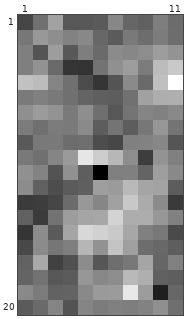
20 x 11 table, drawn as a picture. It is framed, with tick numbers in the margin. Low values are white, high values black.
Odd patch: rougher, in the centre. Average level on the scale: 50%. Odd rows or columns: none. Roughest part: centre.
